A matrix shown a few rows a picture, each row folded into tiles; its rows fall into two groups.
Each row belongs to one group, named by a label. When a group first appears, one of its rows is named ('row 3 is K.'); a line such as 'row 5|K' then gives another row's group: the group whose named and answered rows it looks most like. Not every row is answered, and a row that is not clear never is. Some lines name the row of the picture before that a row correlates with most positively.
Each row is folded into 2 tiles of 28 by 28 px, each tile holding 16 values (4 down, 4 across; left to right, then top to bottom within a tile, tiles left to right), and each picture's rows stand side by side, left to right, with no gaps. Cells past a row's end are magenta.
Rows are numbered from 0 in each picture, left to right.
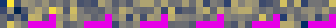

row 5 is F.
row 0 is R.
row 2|R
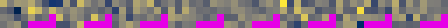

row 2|R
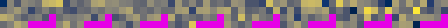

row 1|F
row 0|R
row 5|R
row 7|F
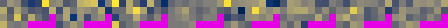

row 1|R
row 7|R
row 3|R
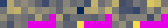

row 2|F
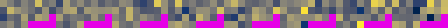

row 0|R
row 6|F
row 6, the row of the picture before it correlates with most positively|2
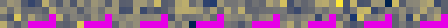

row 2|F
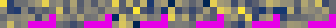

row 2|F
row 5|R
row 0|F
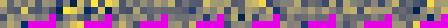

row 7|F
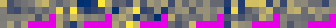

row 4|R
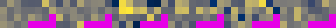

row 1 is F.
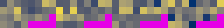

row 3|F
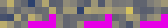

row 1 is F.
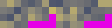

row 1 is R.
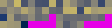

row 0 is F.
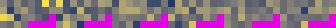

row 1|F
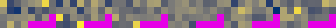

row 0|F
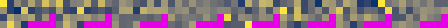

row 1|F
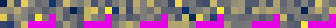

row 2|R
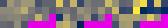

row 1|F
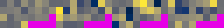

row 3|F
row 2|R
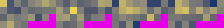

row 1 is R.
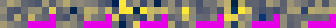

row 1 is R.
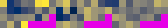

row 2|R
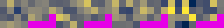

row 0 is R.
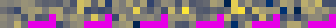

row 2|F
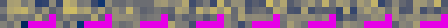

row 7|F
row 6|R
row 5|F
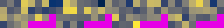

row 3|R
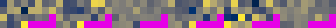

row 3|F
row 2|F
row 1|F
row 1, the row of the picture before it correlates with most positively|2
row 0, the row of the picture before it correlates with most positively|2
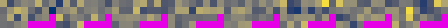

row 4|R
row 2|F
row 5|F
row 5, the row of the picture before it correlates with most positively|1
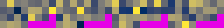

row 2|F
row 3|R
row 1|F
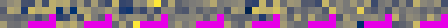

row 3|F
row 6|F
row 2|F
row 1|R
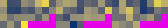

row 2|R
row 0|F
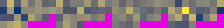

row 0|R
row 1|F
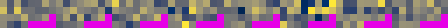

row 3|R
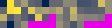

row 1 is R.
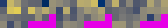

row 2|F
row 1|R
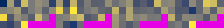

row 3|F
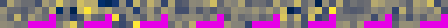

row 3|F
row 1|R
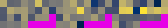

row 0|R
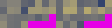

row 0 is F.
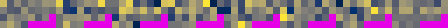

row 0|F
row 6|R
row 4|R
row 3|R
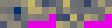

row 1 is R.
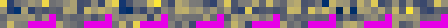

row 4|F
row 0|F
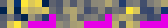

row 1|R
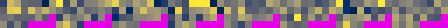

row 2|R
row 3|R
